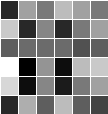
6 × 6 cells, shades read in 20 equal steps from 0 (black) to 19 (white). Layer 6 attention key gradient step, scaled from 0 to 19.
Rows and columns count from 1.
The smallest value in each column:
3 0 7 1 6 5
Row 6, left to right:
3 13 7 14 7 5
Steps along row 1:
up down up down down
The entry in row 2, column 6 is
12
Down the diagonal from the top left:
3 3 8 1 9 5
